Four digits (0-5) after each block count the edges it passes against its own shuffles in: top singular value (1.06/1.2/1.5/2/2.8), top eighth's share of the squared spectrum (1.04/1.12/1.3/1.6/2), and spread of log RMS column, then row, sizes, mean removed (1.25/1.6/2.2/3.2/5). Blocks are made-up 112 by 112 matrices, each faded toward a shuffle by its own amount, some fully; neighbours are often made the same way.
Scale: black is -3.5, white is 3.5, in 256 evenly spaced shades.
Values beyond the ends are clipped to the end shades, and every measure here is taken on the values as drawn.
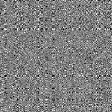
5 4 3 3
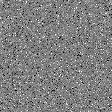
3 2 0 0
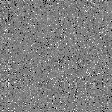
4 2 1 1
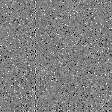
4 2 1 1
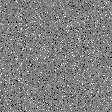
2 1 0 0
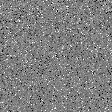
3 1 0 0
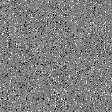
4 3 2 1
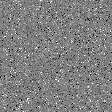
2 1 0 0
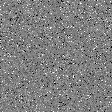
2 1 0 0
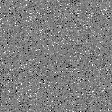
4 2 1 1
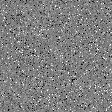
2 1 0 0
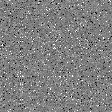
3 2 1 1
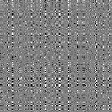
5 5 4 4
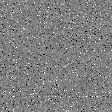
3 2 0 0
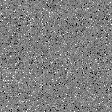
3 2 1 1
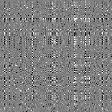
5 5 4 3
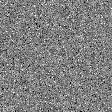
0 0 0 0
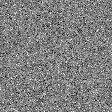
0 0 0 0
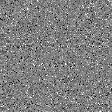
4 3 1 2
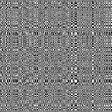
5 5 4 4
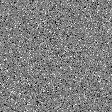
0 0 0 0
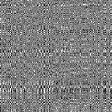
5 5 4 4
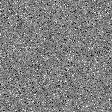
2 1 0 0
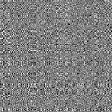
5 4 3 3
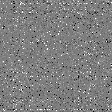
3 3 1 2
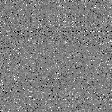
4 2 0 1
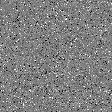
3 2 0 1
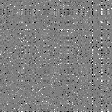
5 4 2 2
